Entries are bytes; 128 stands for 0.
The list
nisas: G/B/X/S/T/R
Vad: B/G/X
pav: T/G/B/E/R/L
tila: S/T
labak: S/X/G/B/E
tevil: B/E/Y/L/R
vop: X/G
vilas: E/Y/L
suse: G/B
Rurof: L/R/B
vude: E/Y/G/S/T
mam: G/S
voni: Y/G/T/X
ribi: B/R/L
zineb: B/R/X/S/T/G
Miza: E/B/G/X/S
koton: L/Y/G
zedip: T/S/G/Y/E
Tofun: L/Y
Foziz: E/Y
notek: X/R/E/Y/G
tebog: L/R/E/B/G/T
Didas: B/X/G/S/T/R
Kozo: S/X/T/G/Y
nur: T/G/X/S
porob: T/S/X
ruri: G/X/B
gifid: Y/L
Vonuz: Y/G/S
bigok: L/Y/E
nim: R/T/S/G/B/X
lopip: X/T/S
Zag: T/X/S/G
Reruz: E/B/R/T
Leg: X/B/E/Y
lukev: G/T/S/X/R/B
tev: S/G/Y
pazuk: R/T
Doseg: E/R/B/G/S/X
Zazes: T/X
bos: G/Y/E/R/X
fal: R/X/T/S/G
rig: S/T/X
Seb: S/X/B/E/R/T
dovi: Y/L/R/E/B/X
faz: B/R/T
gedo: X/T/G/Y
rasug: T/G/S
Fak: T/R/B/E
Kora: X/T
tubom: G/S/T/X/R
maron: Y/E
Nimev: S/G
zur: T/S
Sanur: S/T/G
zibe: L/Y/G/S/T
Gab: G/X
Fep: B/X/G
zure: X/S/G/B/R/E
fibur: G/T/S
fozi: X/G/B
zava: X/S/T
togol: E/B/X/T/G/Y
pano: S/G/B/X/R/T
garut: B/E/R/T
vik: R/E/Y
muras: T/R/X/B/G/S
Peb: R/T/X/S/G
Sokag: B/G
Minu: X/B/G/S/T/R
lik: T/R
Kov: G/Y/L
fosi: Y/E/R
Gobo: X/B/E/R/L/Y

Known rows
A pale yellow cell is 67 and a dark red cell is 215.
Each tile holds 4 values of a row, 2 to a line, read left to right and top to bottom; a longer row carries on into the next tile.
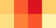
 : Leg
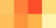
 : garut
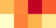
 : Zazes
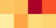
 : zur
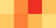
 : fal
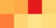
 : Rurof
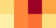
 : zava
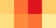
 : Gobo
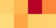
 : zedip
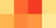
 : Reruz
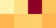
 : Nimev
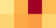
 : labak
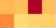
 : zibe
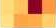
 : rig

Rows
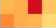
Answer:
dovi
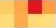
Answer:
pav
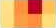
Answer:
zure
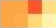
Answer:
ribi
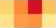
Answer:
Minu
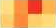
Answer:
Peb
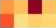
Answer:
Tofun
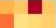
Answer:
koton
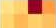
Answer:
Sanur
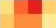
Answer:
togol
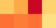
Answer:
maron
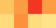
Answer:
Fak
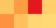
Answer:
tebog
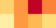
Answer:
Zag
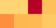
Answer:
Vonuz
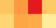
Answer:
Didas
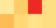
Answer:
suse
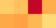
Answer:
voni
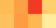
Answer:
zineb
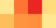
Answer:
Miza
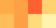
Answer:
faz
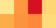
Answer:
vude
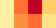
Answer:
vop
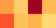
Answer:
gifid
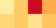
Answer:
fibur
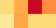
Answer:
nur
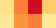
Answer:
fozi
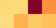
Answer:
tila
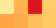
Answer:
bos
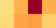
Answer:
Kozo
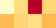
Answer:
mam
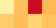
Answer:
tubom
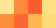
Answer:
vik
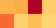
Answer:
bigok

